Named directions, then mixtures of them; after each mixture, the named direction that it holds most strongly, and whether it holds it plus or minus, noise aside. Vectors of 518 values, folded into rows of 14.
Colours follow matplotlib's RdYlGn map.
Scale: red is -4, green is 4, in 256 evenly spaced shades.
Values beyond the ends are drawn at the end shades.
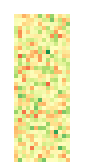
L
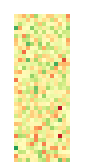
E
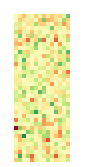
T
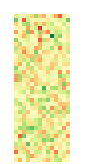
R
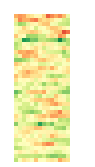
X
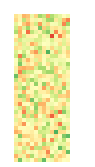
L, plus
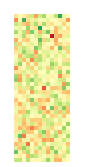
R, minus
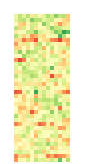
X, minus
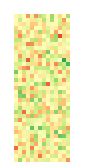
L, plus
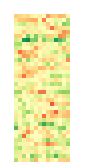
X, plus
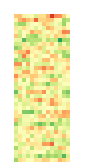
X, plus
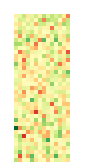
T, minus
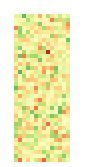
L, minus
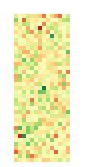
R, plus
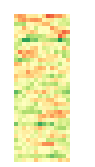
X, plus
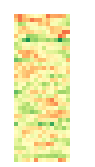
X, plus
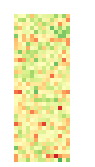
E, plus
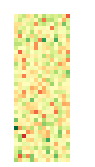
T, minus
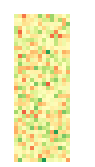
L, plus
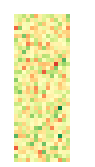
E, minus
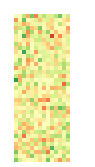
R, minus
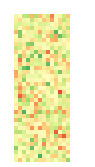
L, minus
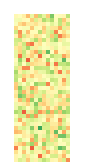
L, plus
